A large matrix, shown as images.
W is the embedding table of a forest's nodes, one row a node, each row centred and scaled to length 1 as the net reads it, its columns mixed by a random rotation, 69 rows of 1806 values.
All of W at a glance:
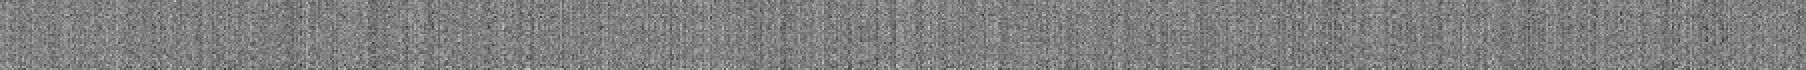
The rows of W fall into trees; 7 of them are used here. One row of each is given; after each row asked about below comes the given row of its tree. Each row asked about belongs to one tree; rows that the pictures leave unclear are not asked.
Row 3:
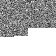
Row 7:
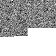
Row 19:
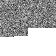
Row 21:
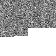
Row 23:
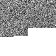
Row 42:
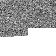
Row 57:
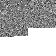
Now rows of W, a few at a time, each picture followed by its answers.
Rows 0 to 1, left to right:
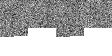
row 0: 19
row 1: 57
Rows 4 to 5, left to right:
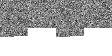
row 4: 7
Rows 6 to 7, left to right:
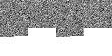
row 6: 23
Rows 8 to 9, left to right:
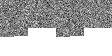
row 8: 19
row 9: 57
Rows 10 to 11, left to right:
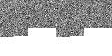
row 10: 23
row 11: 19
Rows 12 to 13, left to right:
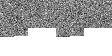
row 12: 21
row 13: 23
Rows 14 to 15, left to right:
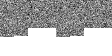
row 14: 3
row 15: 3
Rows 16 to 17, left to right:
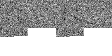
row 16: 7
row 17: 7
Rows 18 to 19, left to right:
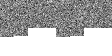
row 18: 23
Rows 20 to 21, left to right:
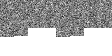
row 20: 3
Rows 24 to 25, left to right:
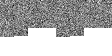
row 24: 19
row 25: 57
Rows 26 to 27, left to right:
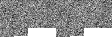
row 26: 19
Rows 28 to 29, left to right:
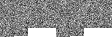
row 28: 19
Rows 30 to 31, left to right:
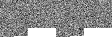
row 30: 7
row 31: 21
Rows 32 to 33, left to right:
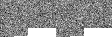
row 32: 42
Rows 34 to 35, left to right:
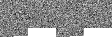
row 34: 23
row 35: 7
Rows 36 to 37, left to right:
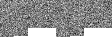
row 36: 23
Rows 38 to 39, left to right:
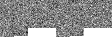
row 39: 7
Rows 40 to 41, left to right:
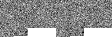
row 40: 7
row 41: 19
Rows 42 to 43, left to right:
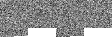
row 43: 57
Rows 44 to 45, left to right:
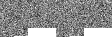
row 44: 21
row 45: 23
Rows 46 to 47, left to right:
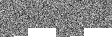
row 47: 19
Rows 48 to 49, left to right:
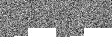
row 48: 3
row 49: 19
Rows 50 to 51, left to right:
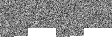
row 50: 19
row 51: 42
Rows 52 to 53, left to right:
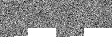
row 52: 42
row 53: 19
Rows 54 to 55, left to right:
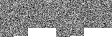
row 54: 23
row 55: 3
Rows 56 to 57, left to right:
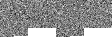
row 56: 23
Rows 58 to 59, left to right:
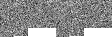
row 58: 23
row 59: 23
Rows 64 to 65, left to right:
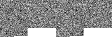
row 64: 7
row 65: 7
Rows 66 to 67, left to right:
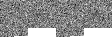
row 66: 42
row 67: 42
